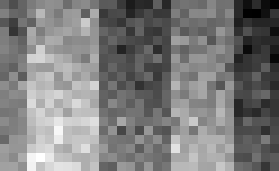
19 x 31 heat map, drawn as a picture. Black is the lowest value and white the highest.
The field climbs toward the bottom left. Upright stripes repeat 2 times across the table. The bottom left is the ninth with the highest average. Overall the values sit about 50% of the way up the scale.
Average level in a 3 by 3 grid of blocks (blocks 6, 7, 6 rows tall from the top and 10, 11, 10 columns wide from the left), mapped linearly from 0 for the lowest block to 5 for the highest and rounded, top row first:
3 0 0 | 4 1 1 | 5 3 2
